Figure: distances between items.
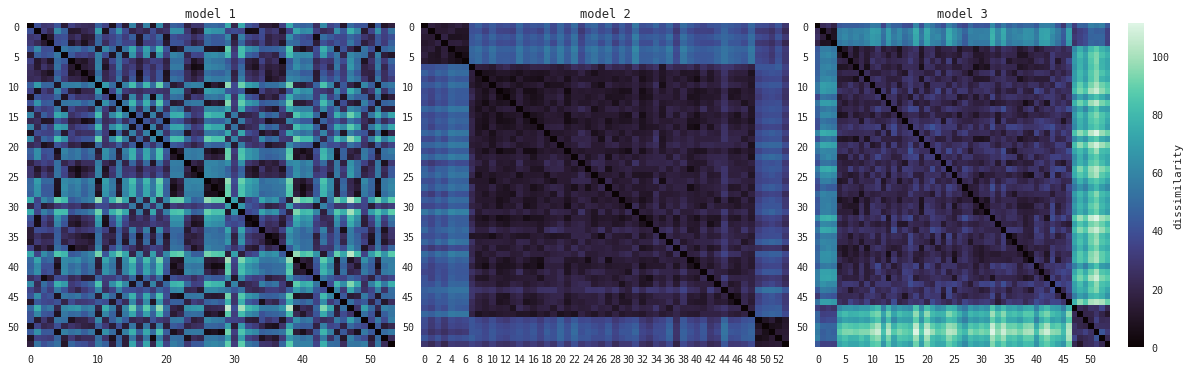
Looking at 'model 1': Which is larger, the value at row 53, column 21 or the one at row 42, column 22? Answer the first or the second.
the first
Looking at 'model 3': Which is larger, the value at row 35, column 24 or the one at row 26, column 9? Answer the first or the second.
the first
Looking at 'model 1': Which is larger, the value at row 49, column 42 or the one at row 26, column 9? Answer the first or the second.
the second
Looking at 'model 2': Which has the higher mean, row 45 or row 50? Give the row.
50
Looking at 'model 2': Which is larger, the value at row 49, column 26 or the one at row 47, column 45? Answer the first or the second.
the first
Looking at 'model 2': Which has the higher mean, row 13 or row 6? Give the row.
6
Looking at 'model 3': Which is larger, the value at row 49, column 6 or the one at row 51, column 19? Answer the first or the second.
the second
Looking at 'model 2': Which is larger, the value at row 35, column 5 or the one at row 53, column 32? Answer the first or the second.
the first
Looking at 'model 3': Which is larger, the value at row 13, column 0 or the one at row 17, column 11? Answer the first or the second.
the first
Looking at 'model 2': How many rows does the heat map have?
54
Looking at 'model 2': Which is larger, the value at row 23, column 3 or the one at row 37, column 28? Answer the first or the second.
the first
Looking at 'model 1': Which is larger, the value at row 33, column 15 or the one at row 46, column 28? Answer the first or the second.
the second
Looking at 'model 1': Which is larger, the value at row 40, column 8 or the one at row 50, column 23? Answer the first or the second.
the first
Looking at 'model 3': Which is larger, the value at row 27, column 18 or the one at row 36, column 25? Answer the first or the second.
the first
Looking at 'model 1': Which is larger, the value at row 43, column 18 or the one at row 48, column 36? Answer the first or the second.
the first
